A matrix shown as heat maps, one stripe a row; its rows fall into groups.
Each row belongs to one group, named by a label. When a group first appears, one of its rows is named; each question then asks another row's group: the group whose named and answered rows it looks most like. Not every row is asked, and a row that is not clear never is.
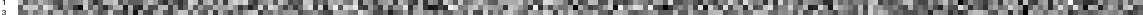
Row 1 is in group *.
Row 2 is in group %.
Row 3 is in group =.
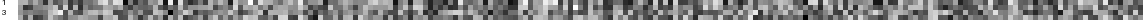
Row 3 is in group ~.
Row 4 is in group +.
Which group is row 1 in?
+
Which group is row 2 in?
+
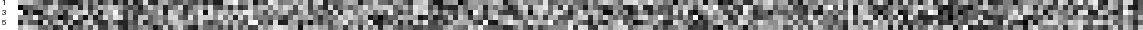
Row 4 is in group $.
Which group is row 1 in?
%
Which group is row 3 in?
+
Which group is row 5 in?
=
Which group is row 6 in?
%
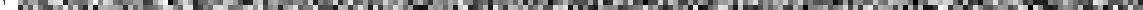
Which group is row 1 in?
~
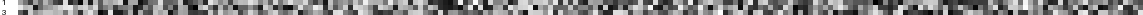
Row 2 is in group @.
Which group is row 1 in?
+
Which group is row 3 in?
=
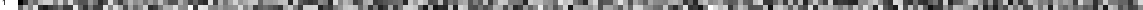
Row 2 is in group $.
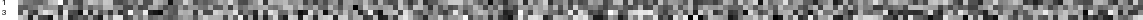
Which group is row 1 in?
~
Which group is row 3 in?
%
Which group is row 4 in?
$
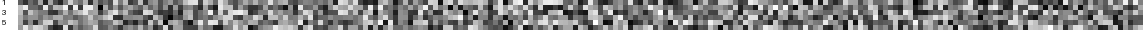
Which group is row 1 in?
*
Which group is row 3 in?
*
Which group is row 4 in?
~
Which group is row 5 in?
+
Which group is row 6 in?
%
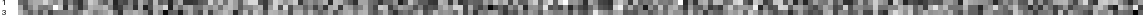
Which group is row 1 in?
=
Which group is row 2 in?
~
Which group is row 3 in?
~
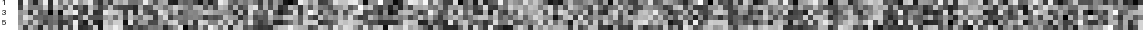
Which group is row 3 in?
$
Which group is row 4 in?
%
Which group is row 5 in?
$
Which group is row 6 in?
+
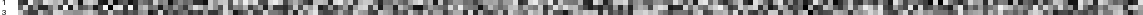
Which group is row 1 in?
=
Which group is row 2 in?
$
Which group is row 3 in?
@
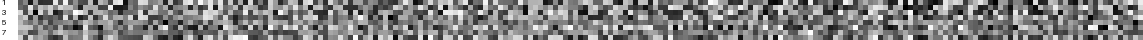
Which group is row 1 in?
$
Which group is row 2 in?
=
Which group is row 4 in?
$
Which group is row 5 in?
~
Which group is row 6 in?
%
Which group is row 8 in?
*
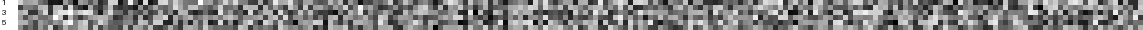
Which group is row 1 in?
%
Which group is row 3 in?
@
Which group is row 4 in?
~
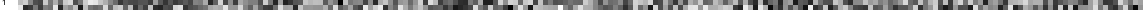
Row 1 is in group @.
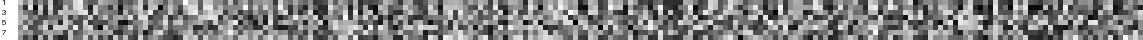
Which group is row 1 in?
*
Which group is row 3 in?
*
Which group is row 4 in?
$
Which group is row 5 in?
%
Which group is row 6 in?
@
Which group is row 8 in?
*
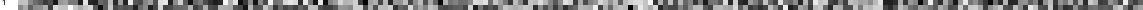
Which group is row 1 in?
%
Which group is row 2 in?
@
